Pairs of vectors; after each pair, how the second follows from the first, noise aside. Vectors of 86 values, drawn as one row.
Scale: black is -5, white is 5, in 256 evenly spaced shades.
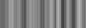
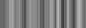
copied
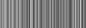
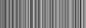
negated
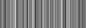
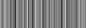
negated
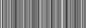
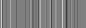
partly zeroed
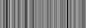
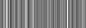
negated
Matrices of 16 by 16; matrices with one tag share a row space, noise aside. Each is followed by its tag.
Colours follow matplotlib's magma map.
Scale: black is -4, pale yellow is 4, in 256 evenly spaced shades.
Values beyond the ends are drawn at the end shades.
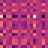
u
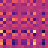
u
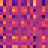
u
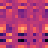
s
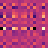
u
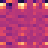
s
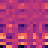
s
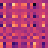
u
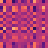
u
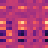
s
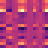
s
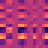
s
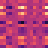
s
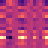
s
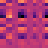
s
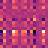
u
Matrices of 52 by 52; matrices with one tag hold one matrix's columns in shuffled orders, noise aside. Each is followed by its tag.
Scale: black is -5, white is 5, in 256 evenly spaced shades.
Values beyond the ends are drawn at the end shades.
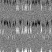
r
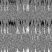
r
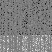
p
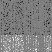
p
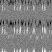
r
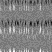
r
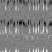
r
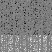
p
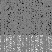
p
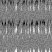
r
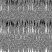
r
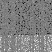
p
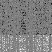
p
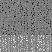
p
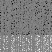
p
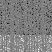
p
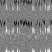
r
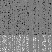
p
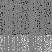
p
